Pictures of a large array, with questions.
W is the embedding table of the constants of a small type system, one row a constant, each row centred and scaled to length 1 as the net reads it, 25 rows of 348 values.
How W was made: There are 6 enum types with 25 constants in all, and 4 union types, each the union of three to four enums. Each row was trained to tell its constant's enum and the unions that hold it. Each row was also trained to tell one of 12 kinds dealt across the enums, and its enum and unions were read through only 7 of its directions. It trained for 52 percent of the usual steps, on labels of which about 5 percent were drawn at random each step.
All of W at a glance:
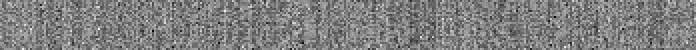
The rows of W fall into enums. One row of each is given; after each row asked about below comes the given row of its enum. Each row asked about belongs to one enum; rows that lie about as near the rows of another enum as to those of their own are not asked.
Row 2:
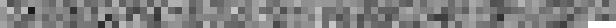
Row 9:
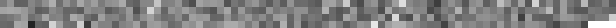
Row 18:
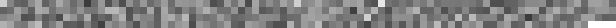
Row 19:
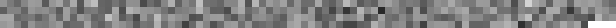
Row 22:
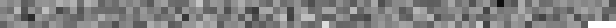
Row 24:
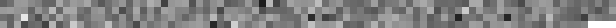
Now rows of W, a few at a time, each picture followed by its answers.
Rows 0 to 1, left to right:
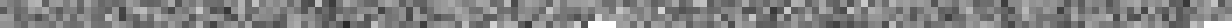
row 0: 19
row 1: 2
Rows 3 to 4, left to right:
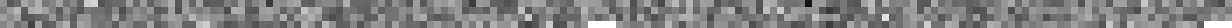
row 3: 2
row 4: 19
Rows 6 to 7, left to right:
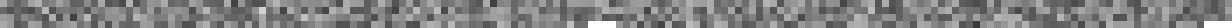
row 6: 18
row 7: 24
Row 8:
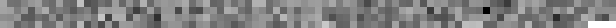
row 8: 2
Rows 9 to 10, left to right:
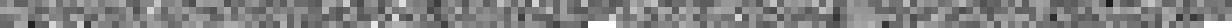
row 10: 24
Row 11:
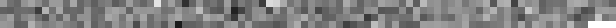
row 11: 19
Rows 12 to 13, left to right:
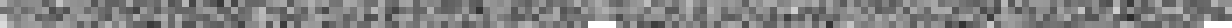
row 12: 18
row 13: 24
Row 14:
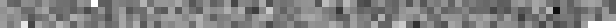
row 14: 2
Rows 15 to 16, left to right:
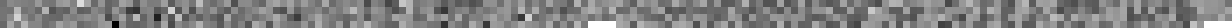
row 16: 18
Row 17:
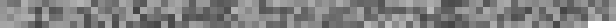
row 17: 24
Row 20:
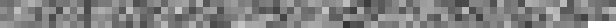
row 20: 24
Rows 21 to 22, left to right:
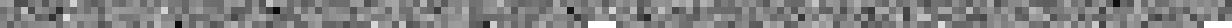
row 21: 19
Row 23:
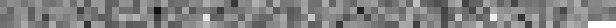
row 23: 22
